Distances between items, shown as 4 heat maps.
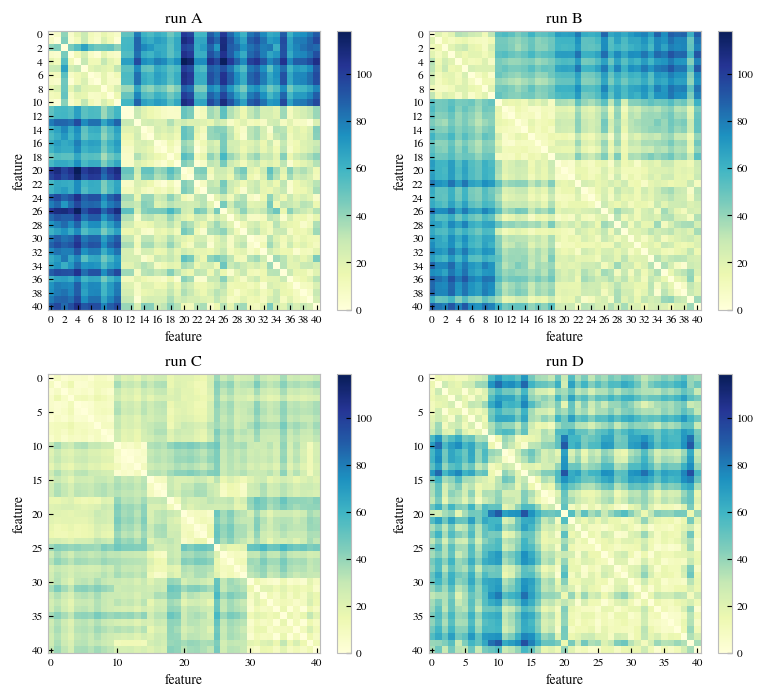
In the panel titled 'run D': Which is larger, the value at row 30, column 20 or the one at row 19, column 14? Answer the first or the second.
the second
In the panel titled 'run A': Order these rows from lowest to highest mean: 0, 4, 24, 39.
39, 24, 0, 4
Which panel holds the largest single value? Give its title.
run A
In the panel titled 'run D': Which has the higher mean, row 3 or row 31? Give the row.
3
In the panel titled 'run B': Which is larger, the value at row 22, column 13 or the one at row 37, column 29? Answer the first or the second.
the first
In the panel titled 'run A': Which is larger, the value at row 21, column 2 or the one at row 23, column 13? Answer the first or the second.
the first
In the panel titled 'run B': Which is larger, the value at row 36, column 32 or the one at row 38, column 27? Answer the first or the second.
the second
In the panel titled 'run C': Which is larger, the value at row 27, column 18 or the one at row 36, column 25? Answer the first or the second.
the second
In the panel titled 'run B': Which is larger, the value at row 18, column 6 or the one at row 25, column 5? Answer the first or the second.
the second
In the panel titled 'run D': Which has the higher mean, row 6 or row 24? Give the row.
6
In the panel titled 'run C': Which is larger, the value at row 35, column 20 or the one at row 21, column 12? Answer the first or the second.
the second
